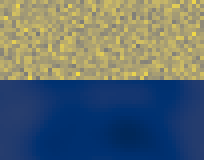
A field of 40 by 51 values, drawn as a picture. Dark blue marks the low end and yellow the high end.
It is made of 2 by 1 panels. Panel 1,1: high, fine-grained. Panel 2,1: very low, smooth, faint in contrast.
